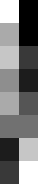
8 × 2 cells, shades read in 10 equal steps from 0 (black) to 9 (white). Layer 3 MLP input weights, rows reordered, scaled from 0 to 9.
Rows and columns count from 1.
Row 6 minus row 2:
-2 4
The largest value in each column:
9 9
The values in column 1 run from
1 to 9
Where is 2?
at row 3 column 2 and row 8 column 1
